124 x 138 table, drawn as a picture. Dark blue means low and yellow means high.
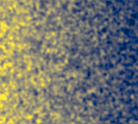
Odd rows or columns: none. Stripes: none. Slope: up to the left. Lone odd cells: none. Average level on the scale: 50%. Grain: blotchy.
